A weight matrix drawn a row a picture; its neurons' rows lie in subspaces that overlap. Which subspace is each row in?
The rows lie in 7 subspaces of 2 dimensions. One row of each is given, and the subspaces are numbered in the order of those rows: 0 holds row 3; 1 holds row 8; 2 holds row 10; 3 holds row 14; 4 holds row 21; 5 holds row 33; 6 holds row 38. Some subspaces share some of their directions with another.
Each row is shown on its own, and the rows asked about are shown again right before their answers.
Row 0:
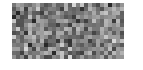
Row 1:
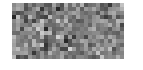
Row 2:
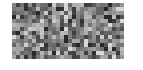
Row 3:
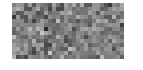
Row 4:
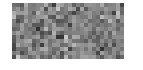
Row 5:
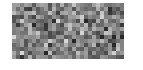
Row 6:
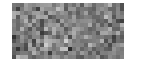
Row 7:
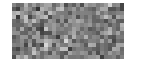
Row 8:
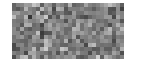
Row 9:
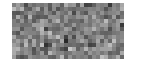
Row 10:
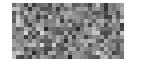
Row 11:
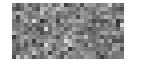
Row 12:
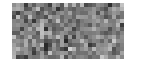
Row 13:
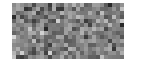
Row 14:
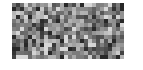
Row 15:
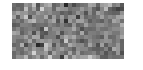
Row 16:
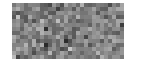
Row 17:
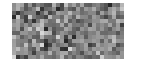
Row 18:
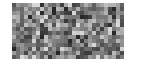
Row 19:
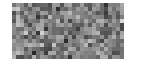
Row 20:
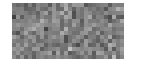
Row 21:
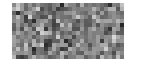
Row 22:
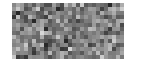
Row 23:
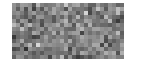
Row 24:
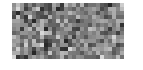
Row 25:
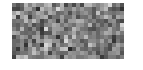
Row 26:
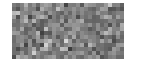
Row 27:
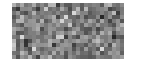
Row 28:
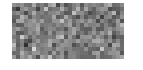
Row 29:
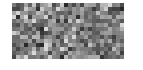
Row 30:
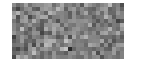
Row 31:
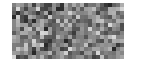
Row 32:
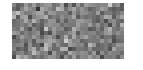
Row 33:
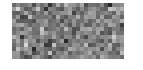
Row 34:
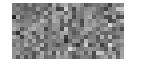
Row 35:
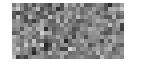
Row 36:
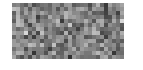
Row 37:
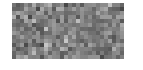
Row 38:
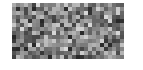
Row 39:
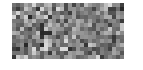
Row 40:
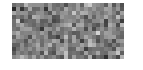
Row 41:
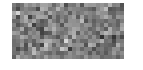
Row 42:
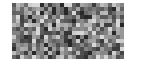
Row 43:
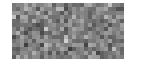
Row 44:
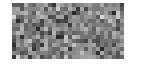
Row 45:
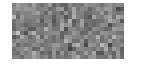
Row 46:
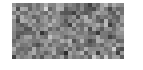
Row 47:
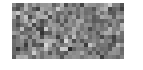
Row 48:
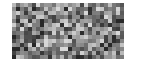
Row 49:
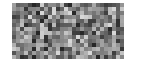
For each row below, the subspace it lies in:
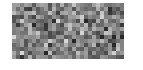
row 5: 0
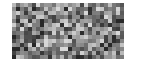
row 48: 6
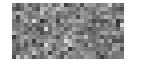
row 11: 1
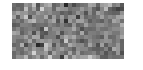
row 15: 6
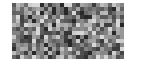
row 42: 1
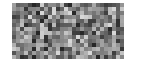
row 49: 1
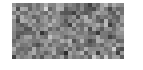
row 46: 3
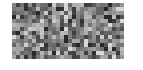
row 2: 4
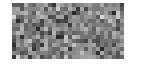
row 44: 5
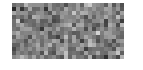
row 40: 3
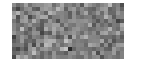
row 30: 6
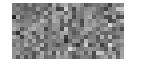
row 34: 4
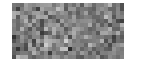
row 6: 6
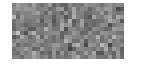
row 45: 4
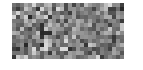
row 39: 1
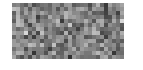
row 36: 2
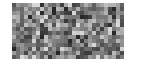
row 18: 1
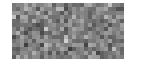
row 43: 4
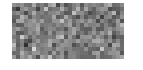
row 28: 5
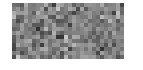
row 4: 5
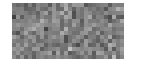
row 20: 4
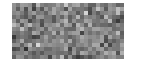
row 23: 6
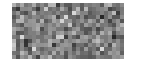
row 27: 5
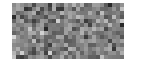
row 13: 0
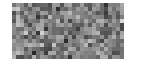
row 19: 2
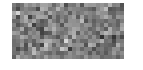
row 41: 0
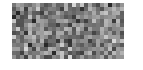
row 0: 2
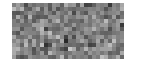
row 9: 3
